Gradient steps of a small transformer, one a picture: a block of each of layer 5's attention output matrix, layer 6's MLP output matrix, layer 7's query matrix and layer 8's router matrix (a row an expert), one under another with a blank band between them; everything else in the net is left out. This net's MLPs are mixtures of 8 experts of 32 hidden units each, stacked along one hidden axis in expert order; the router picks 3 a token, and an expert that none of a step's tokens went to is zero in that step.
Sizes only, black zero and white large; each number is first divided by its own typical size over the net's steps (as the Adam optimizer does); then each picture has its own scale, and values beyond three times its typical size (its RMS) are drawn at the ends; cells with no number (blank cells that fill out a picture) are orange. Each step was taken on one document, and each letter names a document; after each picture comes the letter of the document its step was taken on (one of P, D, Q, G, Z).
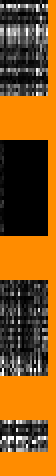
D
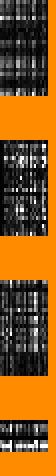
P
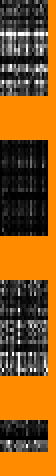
D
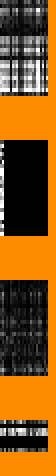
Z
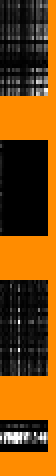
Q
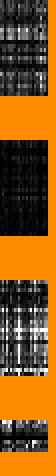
D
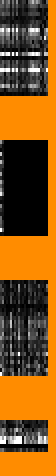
Q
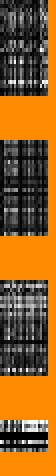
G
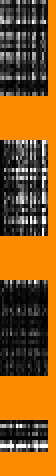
P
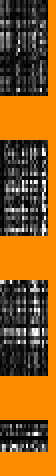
P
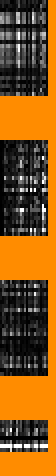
P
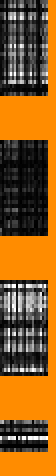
G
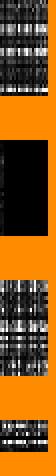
D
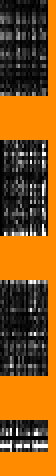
P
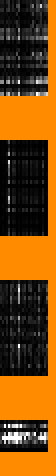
Q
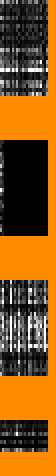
Q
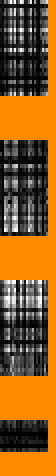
G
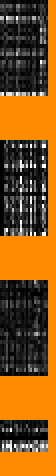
P
